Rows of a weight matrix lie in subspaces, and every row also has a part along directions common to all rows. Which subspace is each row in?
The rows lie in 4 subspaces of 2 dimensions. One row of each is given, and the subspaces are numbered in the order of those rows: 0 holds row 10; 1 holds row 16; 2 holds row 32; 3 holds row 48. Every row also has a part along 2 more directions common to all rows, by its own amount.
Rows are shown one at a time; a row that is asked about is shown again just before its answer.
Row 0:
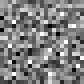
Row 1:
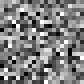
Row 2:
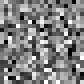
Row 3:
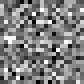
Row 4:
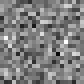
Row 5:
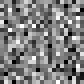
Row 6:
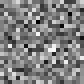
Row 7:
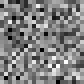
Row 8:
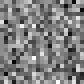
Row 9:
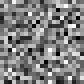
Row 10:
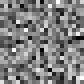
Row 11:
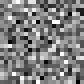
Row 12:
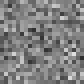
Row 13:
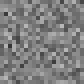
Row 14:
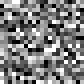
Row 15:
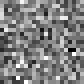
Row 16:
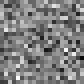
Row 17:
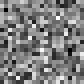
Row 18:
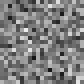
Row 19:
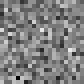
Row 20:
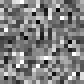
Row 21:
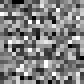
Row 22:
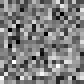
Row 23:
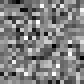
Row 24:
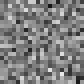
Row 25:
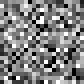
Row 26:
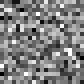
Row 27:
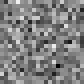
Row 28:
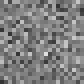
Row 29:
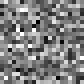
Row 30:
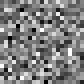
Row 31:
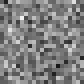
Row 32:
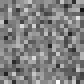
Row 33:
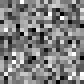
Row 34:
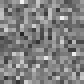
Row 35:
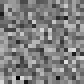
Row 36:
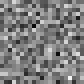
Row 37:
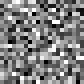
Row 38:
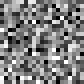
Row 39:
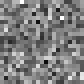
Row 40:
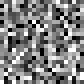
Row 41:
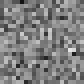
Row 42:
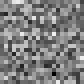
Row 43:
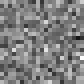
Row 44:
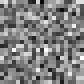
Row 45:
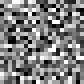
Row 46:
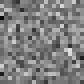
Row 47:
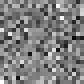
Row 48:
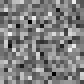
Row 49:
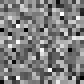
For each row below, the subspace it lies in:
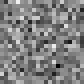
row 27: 3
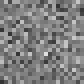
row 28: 0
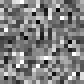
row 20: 1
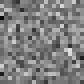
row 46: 2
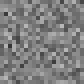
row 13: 3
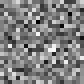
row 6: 3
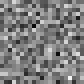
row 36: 2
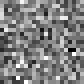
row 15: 1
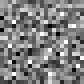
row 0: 2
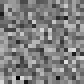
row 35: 1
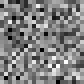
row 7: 3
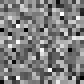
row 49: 0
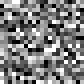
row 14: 1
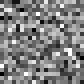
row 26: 2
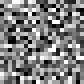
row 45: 0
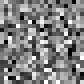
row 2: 3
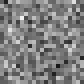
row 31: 3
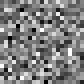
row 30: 2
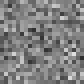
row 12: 1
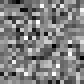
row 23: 3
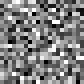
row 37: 0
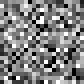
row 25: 3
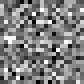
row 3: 2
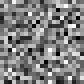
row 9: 2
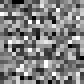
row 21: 3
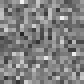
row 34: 1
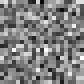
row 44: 0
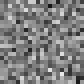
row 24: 0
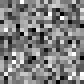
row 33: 1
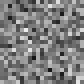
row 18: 0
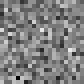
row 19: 1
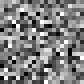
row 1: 2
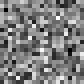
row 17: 1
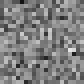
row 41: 1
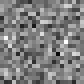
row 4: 2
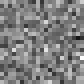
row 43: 0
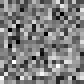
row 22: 3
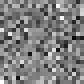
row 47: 0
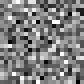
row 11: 0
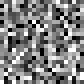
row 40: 2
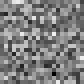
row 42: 3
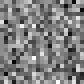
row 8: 2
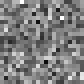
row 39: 1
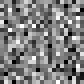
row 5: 2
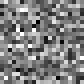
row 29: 1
